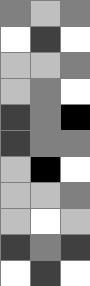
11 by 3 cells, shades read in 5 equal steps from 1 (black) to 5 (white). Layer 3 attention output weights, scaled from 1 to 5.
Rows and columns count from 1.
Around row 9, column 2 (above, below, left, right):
4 3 4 4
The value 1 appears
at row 5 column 3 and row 7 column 2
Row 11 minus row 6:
3 -1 2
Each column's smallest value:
2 1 1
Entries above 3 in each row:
1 2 2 2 0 0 2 2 3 0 2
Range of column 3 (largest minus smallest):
4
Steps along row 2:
down up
